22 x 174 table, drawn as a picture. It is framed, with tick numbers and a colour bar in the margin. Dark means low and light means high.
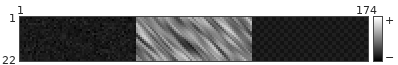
It is made of 1 by 3 panels. Panel 1,1: very low, fine-grained, faint in contrast. Panel 1,2: middling, slanting down to the right, strong in contrast. Panel 1,3: very low, checkered, faint in contrast.
